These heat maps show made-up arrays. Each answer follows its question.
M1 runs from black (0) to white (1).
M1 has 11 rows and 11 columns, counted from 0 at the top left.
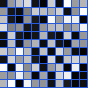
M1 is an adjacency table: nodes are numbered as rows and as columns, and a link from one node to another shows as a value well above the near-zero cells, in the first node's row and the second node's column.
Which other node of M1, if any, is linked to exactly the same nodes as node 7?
node 0
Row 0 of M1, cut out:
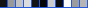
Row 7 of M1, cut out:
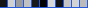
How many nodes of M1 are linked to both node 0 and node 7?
7
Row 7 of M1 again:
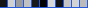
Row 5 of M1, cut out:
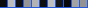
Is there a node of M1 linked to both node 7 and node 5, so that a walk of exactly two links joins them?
yes
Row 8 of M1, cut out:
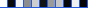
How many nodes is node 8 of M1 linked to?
7
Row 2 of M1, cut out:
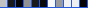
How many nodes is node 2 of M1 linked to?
6
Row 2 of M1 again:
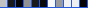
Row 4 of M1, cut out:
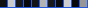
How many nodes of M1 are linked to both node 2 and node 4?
1
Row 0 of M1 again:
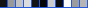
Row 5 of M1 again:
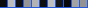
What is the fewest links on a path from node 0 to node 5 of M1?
2
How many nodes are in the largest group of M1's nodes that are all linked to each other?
5
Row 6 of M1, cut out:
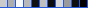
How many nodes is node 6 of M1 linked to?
7
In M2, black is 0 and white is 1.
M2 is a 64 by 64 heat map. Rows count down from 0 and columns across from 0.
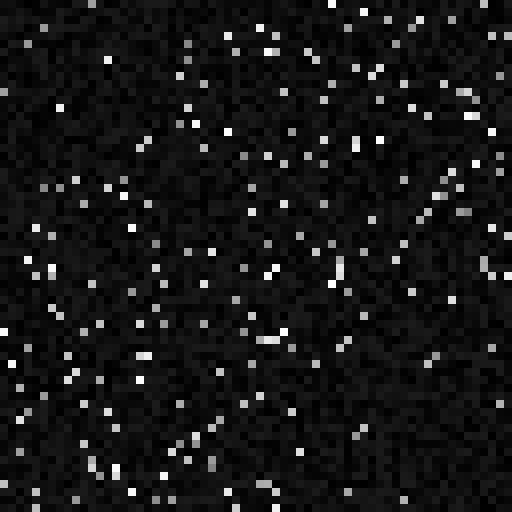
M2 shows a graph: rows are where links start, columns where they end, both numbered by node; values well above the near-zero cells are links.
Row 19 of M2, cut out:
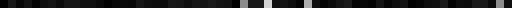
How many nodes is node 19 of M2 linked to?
4
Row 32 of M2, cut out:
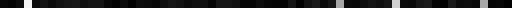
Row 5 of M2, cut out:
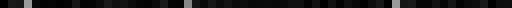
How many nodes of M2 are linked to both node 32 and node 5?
2
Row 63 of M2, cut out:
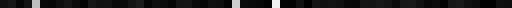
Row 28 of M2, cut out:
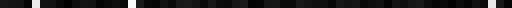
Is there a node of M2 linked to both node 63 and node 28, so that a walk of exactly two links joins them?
yes
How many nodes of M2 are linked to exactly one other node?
2
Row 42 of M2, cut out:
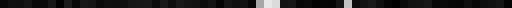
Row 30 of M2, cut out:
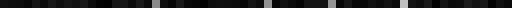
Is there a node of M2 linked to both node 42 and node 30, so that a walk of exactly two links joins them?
yes
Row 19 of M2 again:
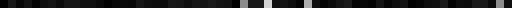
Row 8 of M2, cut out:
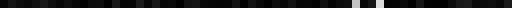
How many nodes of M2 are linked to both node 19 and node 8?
0
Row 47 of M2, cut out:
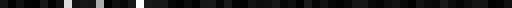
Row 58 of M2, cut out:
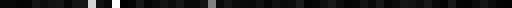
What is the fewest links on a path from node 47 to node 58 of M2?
4
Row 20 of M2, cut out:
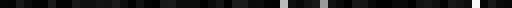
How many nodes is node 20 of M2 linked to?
3
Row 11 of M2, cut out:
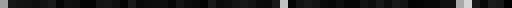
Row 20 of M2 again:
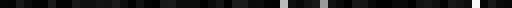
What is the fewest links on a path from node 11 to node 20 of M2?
2
